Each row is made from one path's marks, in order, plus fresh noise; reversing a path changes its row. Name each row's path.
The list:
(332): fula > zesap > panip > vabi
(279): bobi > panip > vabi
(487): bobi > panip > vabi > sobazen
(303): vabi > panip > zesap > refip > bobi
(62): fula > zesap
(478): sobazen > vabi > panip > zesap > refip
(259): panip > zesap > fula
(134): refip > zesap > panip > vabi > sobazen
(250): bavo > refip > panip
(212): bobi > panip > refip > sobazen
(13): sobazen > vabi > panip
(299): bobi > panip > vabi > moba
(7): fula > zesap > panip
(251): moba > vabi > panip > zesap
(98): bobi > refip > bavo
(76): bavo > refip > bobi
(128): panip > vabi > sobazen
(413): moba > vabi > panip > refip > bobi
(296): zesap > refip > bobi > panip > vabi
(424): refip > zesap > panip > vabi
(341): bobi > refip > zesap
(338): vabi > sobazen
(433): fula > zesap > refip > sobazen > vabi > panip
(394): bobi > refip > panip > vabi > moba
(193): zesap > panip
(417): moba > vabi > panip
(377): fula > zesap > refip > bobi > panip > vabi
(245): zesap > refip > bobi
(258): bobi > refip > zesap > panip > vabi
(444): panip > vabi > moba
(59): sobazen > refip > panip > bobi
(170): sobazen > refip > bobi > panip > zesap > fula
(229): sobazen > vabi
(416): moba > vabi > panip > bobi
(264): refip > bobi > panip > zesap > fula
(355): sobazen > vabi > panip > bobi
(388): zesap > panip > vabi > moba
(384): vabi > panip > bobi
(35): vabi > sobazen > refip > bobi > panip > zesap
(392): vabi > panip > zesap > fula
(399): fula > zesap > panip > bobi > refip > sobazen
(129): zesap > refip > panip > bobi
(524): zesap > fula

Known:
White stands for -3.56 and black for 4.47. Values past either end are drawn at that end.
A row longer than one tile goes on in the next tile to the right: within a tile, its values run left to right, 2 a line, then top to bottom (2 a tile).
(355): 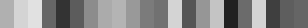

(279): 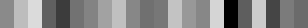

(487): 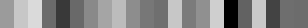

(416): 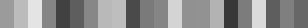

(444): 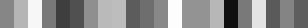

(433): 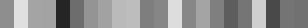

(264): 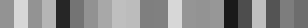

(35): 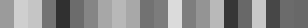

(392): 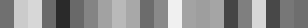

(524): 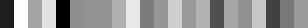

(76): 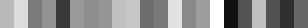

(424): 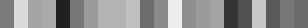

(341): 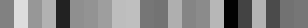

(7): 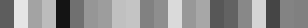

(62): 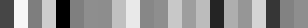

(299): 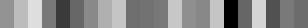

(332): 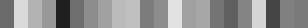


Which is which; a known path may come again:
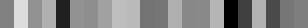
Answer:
(341)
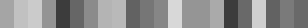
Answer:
(413)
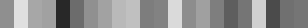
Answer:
(433)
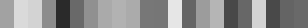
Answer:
(478)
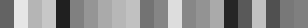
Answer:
(129)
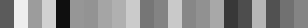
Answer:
(245)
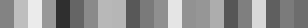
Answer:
(251)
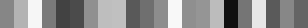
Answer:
(444)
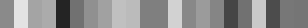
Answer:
(399)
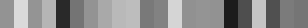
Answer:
(264)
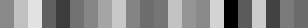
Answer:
(279)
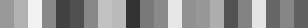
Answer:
(417)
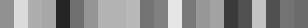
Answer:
(134)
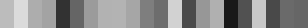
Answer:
(59)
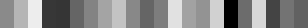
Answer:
(384)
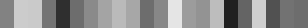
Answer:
(303)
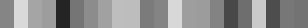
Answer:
(377)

